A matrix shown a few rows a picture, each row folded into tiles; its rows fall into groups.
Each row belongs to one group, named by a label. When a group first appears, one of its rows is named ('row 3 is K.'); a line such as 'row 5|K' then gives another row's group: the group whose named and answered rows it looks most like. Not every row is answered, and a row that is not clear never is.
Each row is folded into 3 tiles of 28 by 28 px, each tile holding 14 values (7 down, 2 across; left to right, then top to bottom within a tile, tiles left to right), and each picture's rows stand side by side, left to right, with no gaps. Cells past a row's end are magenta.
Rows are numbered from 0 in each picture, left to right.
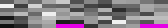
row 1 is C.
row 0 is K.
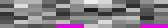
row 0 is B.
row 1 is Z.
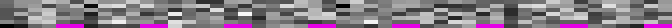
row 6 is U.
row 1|B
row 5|C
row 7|B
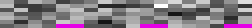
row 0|C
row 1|K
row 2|Z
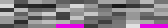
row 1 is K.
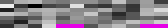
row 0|K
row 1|C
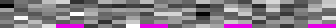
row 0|U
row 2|C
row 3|B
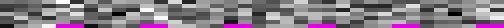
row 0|U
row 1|C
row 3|U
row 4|C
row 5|U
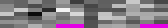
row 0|C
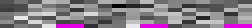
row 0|U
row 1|K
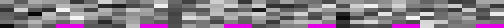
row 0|C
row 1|K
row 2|U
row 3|C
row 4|B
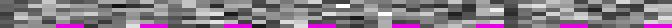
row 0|U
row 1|K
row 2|B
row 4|K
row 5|C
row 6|U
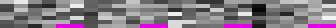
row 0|B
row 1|U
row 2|Z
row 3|U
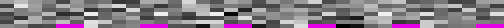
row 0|B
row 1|Z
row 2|B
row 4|K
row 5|Z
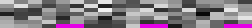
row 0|Z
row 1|K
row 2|C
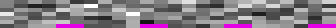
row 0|C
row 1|K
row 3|Z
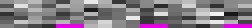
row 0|B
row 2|B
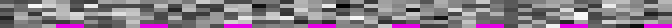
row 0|U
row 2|C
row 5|K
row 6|U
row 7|B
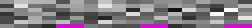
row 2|C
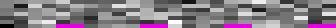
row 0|K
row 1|U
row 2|Z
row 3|Z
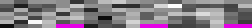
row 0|C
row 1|K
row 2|K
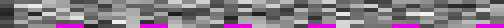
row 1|K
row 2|Z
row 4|Z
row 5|C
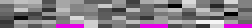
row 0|B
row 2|B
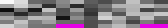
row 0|Z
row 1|U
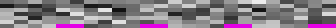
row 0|C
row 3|Z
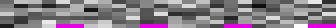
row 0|K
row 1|Z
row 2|Z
